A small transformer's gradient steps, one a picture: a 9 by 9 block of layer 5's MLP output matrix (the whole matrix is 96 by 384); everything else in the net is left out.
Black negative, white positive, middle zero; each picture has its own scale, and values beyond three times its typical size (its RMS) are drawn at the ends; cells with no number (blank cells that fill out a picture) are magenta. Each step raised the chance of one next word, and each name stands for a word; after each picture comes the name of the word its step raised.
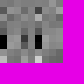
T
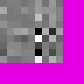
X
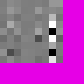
X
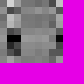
T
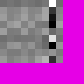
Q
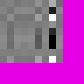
T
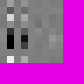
T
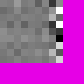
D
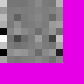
X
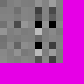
Q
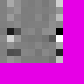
X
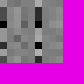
Q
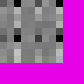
D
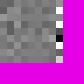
D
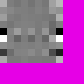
X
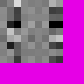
Q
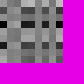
Q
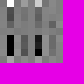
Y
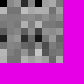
D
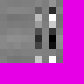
T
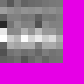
T
